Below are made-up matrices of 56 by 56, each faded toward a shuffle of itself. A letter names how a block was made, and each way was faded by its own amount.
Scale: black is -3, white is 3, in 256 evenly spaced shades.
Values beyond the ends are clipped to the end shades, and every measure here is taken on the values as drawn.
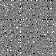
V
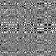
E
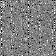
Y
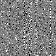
Y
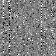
Y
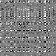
E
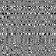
E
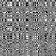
E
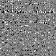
V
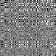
E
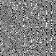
Y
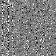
Y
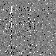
V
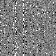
Y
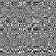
E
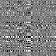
E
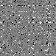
V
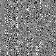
Y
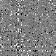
V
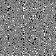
V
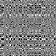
E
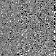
Y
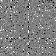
V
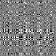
E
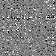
V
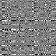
E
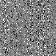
Y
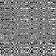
E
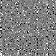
V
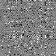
V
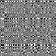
E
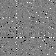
V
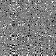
V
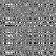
E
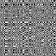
E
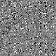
V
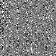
Y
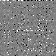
V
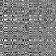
E
